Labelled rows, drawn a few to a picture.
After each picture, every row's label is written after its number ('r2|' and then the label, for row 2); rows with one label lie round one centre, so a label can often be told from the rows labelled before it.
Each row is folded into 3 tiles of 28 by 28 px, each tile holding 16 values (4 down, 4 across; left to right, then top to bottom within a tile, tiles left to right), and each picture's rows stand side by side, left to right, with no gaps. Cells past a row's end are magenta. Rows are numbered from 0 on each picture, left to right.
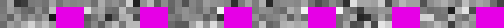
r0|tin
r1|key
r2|tin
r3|tin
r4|key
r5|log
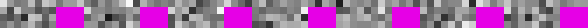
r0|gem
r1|key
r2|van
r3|tin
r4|log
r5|key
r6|gem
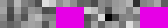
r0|gem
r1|key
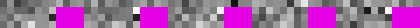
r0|tin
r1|tin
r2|tin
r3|gem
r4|tin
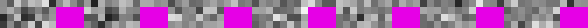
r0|key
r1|key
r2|log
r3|van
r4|gem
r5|van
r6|tin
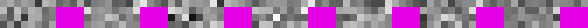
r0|gem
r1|van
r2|key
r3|van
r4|van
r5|van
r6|tin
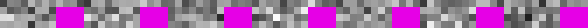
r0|log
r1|log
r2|tin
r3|van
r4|log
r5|van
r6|gem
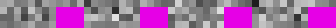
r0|gem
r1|log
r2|van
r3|log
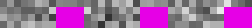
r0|tin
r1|key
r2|van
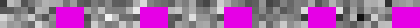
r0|log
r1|van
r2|van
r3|tin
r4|key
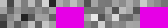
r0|key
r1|log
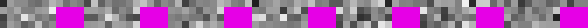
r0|van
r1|van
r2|tin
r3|log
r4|key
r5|key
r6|tin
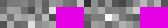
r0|tin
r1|van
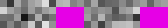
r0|key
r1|tin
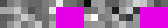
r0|van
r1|log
